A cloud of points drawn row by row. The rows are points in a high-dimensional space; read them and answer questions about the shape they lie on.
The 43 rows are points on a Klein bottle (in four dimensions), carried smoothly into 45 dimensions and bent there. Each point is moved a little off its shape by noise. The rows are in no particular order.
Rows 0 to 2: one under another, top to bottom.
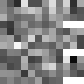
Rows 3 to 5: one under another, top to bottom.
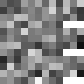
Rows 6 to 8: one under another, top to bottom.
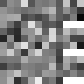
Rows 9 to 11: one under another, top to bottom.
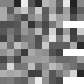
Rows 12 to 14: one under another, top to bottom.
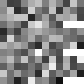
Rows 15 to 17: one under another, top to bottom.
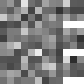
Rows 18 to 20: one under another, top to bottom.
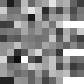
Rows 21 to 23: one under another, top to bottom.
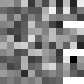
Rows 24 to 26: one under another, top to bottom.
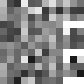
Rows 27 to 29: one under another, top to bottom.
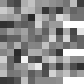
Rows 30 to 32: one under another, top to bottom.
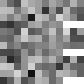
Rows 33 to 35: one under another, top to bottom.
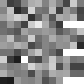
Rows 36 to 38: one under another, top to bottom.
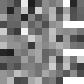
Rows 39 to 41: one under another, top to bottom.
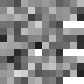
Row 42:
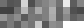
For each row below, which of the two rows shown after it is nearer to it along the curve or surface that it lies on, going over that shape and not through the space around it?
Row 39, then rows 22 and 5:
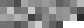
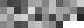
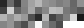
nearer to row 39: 5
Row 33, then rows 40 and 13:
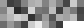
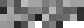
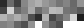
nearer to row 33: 13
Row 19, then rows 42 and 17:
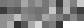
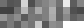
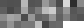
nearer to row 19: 17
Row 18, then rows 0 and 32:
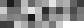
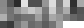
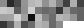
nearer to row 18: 32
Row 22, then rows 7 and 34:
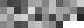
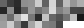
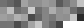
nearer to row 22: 7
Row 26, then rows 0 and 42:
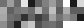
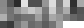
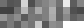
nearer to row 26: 42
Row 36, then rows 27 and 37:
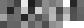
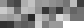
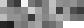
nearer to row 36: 37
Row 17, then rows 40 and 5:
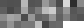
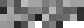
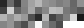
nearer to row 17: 40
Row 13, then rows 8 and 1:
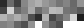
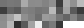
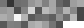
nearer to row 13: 8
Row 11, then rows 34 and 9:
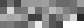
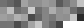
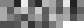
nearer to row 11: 34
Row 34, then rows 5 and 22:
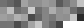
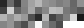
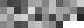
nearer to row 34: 5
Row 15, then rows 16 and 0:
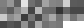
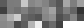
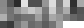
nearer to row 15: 0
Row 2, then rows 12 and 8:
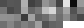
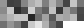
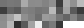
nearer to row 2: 8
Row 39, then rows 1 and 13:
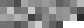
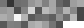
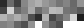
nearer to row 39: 13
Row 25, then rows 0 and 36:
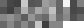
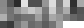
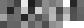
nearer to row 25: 0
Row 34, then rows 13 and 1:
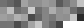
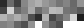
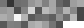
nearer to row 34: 13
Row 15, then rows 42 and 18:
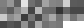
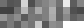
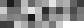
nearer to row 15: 42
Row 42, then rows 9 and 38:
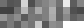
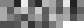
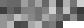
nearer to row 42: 9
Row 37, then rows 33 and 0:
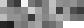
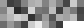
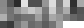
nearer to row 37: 0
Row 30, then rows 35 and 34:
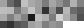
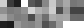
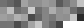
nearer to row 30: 35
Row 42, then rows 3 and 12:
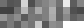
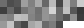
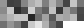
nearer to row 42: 3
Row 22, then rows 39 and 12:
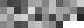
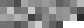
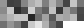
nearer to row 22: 12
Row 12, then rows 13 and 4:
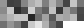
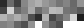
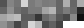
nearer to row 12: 13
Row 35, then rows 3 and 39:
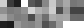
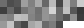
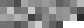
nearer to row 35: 39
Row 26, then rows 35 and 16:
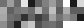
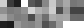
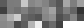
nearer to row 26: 16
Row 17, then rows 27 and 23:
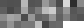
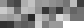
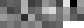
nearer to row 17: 23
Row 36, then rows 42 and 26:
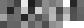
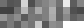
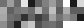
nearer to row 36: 26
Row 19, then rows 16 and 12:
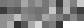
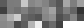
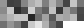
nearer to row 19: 16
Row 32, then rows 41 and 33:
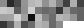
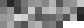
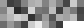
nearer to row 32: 33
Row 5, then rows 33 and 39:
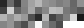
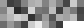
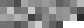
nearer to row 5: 39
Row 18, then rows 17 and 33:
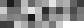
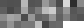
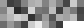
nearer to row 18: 33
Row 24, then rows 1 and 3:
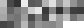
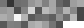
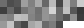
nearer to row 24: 1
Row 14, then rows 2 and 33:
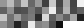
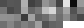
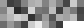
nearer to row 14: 2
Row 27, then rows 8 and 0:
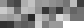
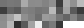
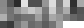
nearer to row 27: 0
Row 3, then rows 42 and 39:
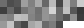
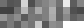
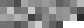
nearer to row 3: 39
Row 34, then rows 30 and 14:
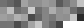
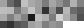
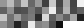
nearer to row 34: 30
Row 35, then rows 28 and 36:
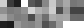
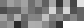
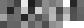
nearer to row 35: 36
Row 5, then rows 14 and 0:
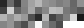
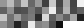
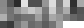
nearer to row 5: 14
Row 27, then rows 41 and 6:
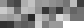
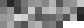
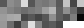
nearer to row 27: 41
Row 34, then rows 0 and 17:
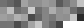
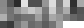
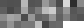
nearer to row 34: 17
